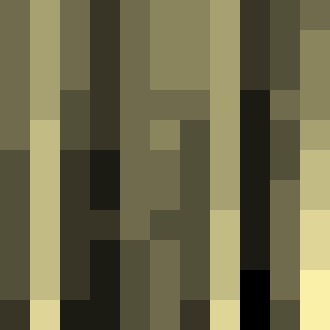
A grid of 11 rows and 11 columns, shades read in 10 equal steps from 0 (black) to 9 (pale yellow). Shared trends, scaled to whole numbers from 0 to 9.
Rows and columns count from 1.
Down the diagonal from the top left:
4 6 4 2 4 4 3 7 1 4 9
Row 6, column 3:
2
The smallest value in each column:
2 6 1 1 3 3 2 6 0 3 4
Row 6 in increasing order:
1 1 2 3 3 3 4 4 6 7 7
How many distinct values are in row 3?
5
